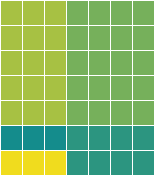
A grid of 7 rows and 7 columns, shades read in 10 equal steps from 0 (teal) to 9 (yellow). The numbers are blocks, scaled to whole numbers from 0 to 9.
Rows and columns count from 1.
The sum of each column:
39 39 39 22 22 22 22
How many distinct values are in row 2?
2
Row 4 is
6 6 6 4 4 4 4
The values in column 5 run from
1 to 4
